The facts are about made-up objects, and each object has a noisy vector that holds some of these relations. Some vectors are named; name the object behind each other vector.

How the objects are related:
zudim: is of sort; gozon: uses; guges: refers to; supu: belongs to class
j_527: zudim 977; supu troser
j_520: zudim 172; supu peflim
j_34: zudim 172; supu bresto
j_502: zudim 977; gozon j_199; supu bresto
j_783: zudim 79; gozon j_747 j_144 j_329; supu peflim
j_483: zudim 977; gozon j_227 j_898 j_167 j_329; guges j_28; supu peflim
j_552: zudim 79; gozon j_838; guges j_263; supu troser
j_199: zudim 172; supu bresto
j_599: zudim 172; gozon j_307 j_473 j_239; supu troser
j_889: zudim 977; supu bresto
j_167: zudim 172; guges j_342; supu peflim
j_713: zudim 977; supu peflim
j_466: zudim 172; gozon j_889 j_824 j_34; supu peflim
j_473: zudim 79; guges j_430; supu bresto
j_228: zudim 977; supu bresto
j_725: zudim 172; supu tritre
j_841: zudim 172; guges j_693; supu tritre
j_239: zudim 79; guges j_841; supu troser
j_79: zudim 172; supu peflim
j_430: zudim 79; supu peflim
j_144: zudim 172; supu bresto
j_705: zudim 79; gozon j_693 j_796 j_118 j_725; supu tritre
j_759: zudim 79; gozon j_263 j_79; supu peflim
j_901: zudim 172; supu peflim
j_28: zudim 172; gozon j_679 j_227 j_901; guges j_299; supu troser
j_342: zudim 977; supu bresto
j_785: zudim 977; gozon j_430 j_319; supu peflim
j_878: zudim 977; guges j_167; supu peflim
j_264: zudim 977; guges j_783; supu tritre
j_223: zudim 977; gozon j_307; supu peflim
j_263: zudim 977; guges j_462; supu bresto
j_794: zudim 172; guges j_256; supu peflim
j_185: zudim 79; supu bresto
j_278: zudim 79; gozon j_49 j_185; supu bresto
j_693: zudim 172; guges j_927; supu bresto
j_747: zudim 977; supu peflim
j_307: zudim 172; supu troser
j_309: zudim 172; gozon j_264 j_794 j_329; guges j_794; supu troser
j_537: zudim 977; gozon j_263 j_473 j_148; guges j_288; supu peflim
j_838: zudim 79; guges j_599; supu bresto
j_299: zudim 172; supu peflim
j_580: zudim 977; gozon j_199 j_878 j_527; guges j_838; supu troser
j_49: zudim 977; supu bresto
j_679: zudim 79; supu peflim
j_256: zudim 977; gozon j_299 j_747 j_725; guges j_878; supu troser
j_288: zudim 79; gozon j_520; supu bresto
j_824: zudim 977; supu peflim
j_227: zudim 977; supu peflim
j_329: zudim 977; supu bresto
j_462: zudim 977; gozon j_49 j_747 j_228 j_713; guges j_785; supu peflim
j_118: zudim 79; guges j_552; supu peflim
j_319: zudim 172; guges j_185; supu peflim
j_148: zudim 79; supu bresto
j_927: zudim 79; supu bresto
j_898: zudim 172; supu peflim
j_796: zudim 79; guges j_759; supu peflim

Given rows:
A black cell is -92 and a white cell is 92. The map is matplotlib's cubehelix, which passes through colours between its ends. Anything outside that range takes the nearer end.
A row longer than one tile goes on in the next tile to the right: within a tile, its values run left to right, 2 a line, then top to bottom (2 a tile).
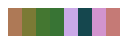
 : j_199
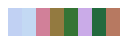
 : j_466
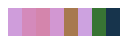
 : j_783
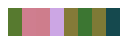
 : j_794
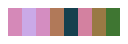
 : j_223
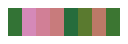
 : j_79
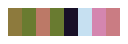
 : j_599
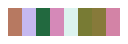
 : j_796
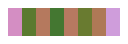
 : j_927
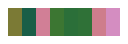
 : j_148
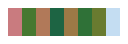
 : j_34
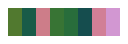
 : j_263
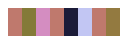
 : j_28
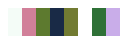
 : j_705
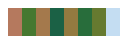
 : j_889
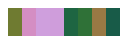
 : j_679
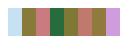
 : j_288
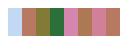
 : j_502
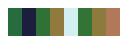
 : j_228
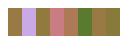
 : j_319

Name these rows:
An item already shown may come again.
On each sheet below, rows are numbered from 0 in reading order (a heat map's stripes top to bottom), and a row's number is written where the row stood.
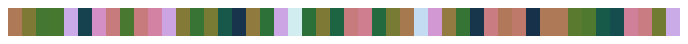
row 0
j_199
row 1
j_794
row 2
j_747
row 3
j_580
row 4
j_329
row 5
j_725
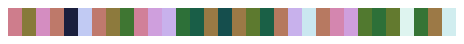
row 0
j_28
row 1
j_227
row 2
j_256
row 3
j_693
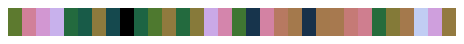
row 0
j_227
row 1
j_307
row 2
j_329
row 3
j_580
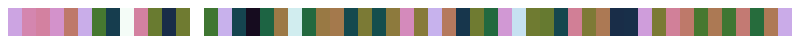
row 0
j_783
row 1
j_705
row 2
j_49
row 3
j_527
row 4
j_713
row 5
j_841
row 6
j_838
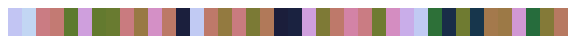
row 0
j_785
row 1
j_28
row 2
j_841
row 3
j_462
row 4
j_144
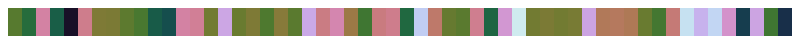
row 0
j_264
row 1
j_725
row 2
j_552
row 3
j_309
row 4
j_299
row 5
j_824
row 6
j_483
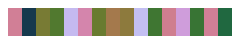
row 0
j_278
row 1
j_878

